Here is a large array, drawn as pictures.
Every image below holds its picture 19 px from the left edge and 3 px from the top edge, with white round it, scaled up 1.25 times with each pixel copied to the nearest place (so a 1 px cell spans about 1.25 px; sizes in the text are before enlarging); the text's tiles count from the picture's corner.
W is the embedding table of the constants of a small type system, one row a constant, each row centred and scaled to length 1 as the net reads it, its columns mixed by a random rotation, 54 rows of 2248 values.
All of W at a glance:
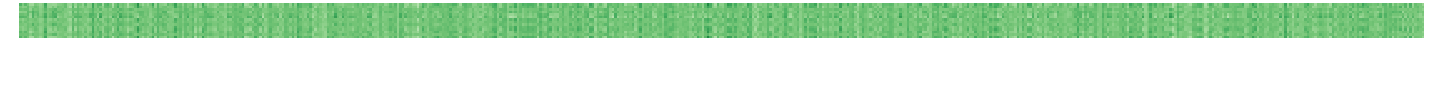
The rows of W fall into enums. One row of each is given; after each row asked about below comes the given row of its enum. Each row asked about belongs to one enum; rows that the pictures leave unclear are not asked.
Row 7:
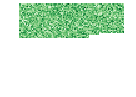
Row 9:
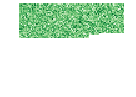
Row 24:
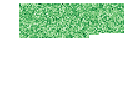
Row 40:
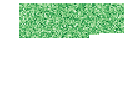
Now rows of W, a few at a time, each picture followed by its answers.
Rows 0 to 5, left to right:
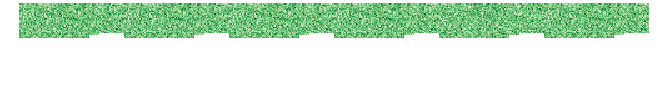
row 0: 40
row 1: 40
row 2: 40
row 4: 7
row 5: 40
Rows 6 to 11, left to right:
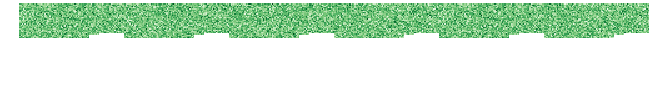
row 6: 40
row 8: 24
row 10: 40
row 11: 9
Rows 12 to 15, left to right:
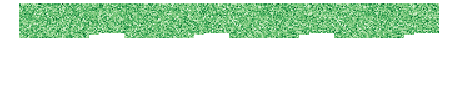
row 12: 24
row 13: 9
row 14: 7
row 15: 7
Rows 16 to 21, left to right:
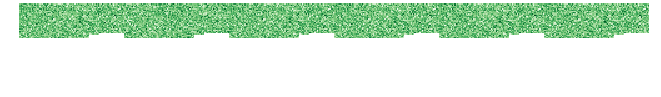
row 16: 9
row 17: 7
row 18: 9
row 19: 9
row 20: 9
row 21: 9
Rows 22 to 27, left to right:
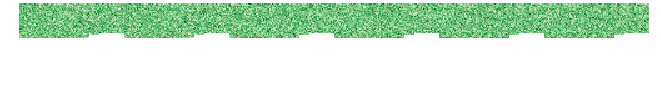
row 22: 9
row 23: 9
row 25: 7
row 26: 40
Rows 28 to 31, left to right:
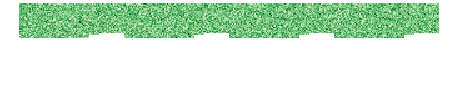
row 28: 9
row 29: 24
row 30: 40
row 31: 40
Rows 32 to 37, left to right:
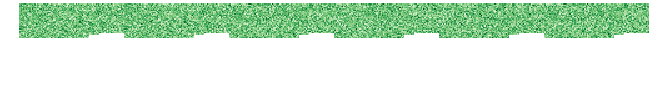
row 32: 9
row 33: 9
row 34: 24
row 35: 7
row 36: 40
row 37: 24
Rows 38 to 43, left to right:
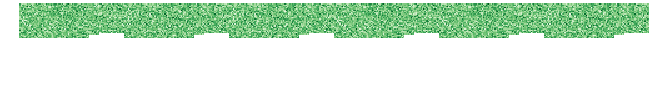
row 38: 7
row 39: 40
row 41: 7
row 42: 7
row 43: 40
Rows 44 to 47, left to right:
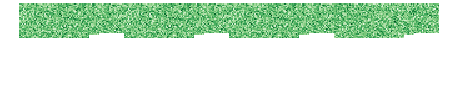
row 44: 40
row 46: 40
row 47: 9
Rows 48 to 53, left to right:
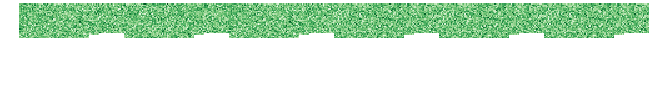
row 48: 9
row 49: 24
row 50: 9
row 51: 40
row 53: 40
